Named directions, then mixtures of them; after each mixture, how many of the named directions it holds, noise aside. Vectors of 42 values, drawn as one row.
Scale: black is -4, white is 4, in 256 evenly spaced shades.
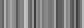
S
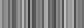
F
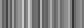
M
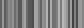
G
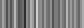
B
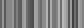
one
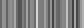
three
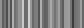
one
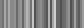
three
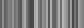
one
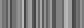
three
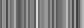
three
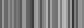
one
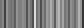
three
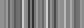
two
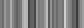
three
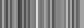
two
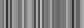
three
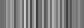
two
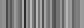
three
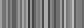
one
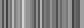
two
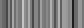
two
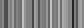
two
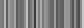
two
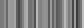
three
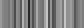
two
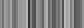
two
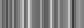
one
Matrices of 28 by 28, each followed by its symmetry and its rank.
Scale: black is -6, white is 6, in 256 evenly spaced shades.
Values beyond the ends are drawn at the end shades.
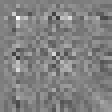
symmetric, rank three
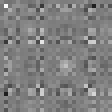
symmetric, rank three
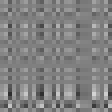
neither, rank one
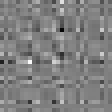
antisymmetric, rank two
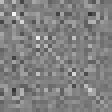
symmetric, rank five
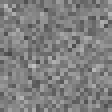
neither, full rank
